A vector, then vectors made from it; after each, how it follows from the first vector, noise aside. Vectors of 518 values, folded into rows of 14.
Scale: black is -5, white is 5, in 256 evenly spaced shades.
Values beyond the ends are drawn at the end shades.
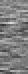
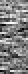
scaled up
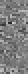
sign-scrambled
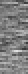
reversed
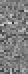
sign-scrambled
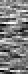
scaled up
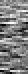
scaled up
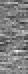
reversed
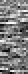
scaled up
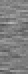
shrunk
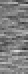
reversed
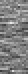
copied
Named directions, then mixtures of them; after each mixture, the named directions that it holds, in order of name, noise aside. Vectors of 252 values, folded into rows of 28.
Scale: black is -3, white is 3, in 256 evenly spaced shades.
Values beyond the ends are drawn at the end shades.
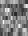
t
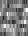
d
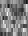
d, t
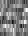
d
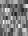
t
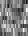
d, t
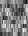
d, t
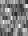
t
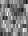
d, t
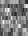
t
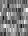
d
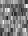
t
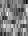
d, t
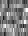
d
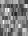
t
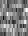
d
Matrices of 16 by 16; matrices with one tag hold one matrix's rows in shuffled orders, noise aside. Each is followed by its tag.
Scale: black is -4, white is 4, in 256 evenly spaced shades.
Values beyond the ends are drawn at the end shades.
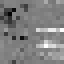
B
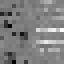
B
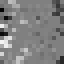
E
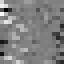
E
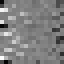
E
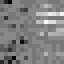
B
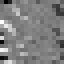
E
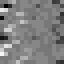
E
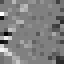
E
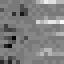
B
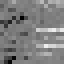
B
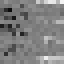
B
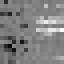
B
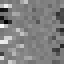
E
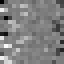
E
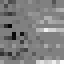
B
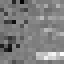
B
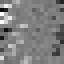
E
